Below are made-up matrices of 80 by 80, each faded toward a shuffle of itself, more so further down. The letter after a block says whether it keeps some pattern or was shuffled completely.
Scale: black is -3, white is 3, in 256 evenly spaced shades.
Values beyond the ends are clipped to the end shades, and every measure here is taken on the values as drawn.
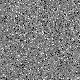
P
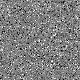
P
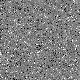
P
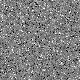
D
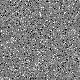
P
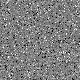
D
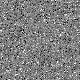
P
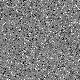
D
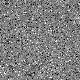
P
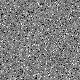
D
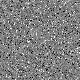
D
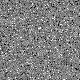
D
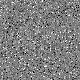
P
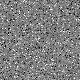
D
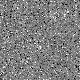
P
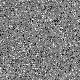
D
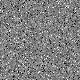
P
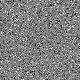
P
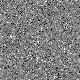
D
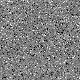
D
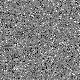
P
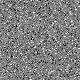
D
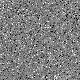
D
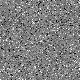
P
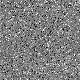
D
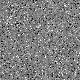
P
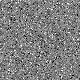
P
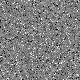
D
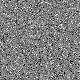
D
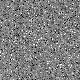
D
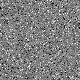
D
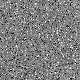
D
